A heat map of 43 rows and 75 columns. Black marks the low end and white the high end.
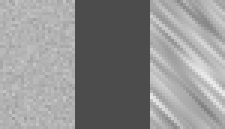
It is made of 1 by 3 panels. Panel 1,1: high, fine-grained, faint in contrast. Panel 1,2: low, flat. Panel 1,3: high, slanting down to the right.
